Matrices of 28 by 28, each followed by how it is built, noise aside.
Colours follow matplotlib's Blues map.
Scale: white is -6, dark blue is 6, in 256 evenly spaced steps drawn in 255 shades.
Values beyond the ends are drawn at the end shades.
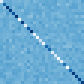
diagonal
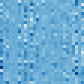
uneven columns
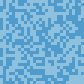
noise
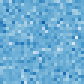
noise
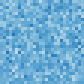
noise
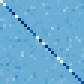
diagonal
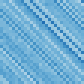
Toeplitz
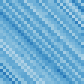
Toeplitz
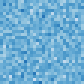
noise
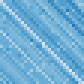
Toeplitz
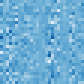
uneven columns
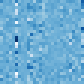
uneven columns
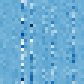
uneven columns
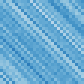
Toeplitz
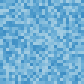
noise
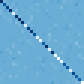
diagonal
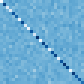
diagonal
